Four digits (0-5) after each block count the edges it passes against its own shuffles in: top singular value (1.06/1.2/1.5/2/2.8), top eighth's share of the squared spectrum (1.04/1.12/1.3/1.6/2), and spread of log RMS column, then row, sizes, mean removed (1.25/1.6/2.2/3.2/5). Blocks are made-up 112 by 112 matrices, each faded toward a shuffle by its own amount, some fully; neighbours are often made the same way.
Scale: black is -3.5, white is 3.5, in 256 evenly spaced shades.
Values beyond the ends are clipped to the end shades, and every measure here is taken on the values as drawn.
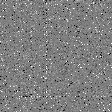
3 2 1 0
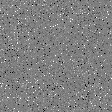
2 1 0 0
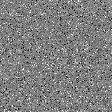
3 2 1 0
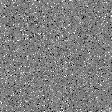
3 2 0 0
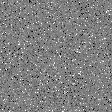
0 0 0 0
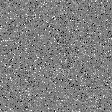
3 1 0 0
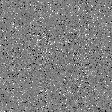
3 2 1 0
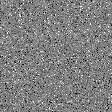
3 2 0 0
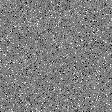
2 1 0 0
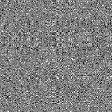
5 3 2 2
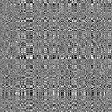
5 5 4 4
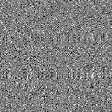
4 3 2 2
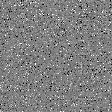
3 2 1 1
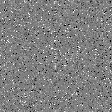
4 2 1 0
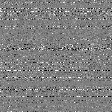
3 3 0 4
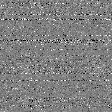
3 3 0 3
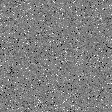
0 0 0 0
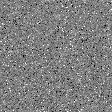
0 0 0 0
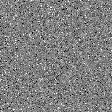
2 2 1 0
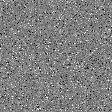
0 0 0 1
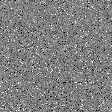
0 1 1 1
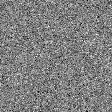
2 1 0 0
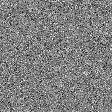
2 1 0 0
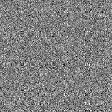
4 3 2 2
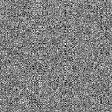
4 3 2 2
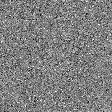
2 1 0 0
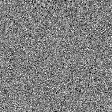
3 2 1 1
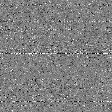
3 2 0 3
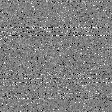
2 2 0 3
